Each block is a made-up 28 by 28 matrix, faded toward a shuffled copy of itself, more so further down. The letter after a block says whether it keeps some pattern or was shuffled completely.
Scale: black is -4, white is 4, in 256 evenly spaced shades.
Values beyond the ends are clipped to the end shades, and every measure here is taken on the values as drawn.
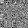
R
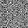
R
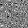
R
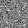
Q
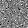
Q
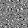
R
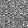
R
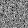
Q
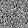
Q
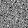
Q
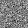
Q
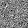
Q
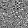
R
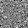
R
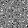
R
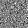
Q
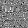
R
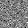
R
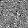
R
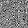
R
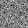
Q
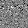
Q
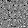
R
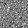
R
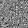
Q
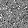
R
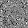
R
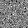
R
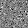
Q
